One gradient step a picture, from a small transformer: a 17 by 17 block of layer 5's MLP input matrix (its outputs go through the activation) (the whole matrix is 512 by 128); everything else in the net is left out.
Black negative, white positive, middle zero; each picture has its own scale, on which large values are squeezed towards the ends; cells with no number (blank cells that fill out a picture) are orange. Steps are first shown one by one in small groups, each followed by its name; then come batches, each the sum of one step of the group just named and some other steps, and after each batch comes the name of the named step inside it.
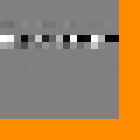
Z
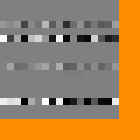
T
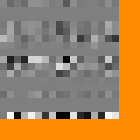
Z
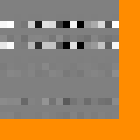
T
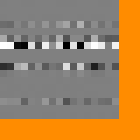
T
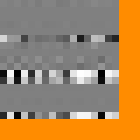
Z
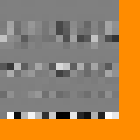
Z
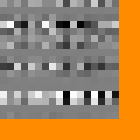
T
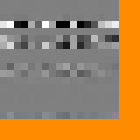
Z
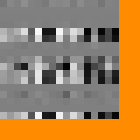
Z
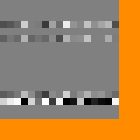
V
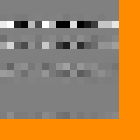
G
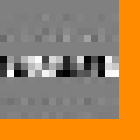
V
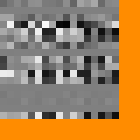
G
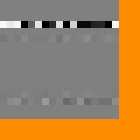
V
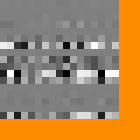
V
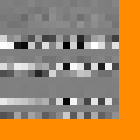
V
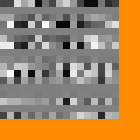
G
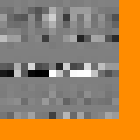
V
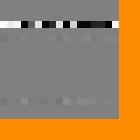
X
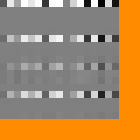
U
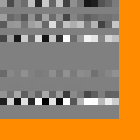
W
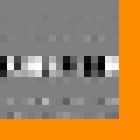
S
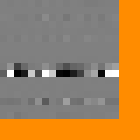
W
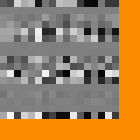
X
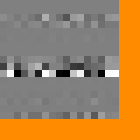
S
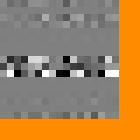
S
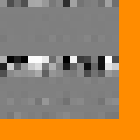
S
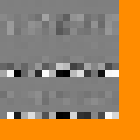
W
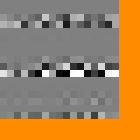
X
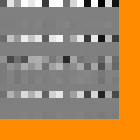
U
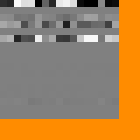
X
